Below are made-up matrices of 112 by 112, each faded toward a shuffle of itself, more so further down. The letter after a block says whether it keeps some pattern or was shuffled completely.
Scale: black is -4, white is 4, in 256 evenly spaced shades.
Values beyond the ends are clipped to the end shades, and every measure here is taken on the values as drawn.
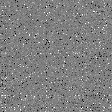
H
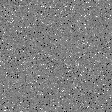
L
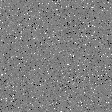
L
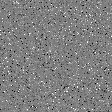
L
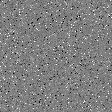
L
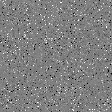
H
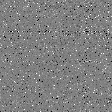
H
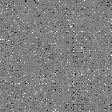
H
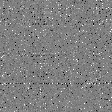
H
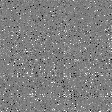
H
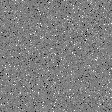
L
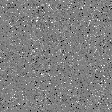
H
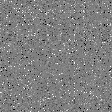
H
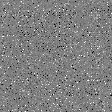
H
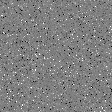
L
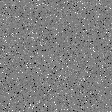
L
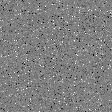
L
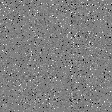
H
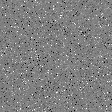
L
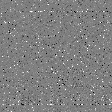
H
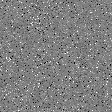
L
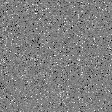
H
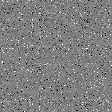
H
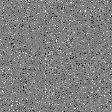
H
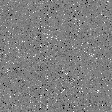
H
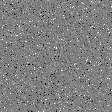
L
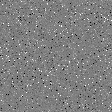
L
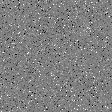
L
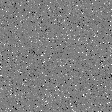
L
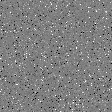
L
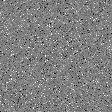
L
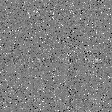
H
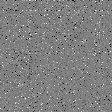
H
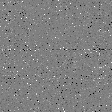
H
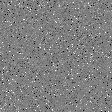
L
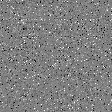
H
